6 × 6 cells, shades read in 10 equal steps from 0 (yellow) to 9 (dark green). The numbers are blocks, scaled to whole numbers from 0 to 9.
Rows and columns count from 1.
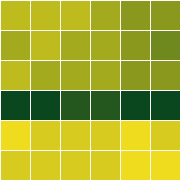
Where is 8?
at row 4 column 3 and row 4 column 4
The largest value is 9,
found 4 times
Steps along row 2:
down up same up up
